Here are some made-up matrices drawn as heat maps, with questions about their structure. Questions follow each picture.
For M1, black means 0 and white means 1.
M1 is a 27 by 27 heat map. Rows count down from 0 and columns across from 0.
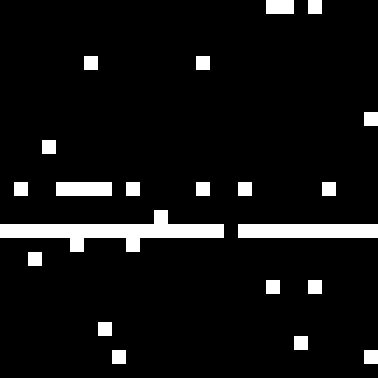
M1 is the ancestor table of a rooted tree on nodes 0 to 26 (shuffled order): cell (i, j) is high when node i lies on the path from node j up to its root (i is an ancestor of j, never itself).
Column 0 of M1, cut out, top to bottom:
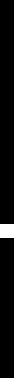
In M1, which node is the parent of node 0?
16
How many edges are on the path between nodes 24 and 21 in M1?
1
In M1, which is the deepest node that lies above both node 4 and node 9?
13
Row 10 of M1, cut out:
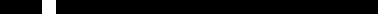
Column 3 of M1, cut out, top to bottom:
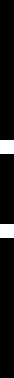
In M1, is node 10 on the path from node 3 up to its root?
yes
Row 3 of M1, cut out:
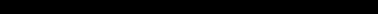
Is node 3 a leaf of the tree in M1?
yes
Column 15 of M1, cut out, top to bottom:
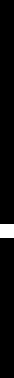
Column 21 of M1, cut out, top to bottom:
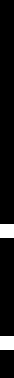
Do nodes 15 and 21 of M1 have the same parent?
no
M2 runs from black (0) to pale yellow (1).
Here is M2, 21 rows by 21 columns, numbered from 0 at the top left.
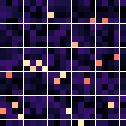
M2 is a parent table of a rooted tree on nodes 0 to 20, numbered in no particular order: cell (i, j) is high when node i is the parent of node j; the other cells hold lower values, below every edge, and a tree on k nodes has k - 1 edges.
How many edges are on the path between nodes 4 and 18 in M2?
5
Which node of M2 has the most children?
10
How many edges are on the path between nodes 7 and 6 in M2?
3
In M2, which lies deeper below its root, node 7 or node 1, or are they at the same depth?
node 1
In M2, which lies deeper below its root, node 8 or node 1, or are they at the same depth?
node 1
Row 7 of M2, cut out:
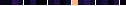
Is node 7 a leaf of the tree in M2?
no
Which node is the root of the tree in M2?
20
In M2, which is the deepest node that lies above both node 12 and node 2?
17
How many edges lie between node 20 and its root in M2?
0
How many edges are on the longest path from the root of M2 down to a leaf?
11
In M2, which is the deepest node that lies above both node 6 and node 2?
17
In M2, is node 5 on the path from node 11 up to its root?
no
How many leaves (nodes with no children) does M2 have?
9
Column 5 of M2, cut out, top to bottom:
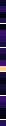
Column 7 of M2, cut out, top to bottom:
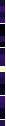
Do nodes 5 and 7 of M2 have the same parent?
yes
